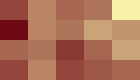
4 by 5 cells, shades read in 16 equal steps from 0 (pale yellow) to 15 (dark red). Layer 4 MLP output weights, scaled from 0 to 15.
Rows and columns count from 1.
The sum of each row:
35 41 43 48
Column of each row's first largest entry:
1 1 3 1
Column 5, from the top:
0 6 5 9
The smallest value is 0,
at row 1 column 5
